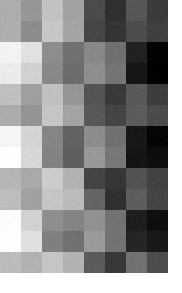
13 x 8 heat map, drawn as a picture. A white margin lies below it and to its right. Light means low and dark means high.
A checkerboard runs through the table. There is an overall slope up to the right. On average the colour sits 50% of the way up the scale.
